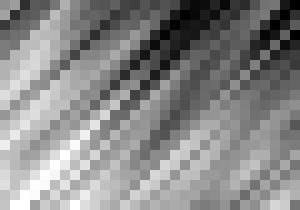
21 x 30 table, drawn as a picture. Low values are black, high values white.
Neither half mirrors the other. There is an overall slope up to the bottom left. The bottom left is the ninth with the highest average. Streaks slant up to the right. The ninth with the lowest average is the top right.
